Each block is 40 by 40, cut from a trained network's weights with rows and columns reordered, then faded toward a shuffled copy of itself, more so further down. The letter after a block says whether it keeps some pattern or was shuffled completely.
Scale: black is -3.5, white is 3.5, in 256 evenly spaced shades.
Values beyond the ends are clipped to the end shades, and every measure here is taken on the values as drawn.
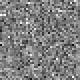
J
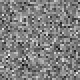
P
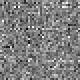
J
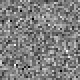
P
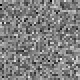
P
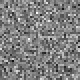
P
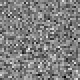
P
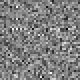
J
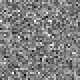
P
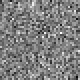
J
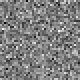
P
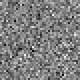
P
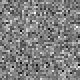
J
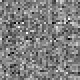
J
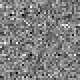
J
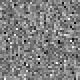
P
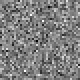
P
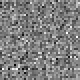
J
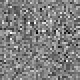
J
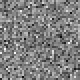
P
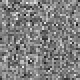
J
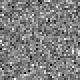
P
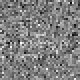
J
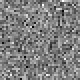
P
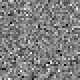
P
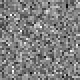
P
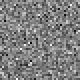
P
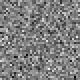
P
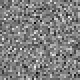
J
